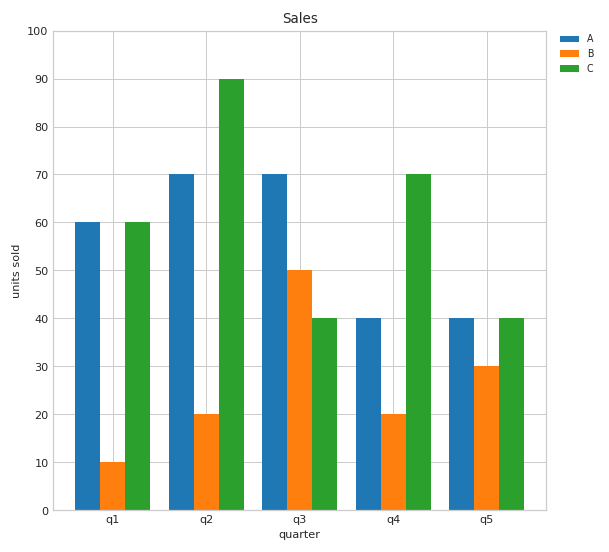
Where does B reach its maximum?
q3
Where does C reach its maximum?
q2
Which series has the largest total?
C
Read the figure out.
Title: Sales
x-axis: quarter, ticks q1 q2 q3 q4 q5
y-axis: units sold, ticks 0 10 20 30 40 50 60 70 80 90 100
Legend: A, B, C
Values:
A: 60 70 70 40 40
B: 10 20 50 20 30
C: 60 90 40 70 40
